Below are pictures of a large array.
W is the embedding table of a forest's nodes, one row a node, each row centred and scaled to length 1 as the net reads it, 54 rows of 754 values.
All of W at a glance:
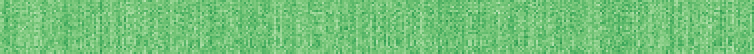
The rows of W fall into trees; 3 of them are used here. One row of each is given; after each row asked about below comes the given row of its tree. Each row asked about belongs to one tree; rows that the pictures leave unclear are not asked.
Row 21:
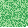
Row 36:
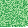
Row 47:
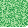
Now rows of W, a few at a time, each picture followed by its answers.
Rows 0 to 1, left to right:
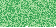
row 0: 47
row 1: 21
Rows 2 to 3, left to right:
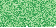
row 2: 21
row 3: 36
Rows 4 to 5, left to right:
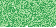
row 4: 47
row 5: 36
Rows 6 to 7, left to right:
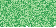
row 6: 36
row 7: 21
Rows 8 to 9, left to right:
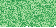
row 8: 47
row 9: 21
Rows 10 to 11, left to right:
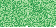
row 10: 36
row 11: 36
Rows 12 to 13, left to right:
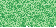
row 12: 21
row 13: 21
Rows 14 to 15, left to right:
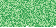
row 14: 21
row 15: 47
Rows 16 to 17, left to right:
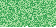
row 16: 47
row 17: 36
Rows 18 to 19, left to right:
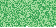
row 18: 36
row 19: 21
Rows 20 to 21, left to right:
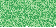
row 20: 21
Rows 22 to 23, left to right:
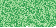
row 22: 36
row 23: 47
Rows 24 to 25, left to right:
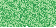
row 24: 21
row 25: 36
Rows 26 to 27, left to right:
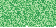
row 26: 21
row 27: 21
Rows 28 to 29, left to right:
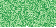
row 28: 21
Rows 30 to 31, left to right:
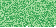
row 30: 36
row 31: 21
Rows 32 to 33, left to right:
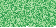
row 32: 21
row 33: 47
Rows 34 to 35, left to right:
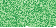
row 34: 36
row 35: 47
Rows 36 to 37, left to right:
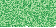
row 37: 21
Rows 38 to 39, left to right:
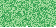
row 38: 21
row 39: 36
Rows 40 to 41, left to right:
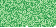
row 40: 36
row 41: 36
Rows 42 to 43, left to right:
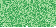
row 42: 36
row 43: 36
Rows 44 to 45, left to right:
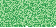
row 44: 36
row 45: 36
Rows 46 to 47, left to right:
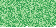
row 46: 47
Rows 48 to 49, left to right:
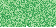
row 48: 21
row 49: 36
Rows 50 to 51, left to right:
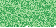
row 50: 47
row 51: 21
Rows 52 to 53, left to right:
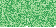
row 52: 47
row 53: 21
